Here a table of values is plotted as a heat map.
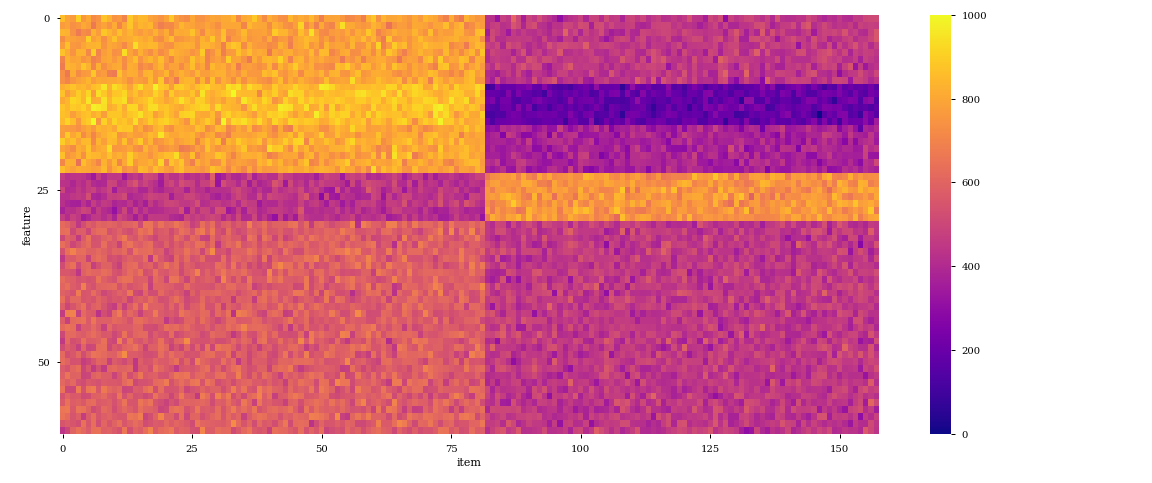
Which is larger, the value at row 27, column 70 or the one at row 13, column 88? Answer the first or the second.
the first
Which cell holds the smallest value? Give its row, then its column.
14, 146
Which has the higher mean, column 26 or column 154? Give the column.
26
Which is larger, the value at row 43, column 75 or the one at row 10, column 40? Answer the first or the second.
the second
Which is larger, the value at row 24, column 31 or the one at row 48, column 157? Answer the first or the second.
the first
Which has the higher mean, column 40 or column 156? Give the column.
40
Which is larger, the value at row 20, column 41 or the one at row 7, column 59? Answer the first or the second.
the second
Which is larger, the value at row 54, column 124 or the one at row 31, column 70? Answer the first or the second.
the second
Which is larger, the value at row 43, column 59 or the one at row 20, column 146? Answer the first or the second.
the first
